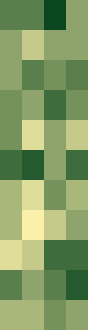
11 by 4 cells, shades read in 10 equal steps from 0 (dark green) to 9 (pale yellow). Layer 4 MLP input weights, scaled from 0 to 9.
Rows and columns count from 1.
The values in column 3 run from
0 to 7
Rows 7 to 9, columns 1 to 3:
6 8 4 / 6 9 7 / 8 7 2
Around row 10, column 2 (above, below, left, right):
7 6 3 3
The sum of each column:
52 62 41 45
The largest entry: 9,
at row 8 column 2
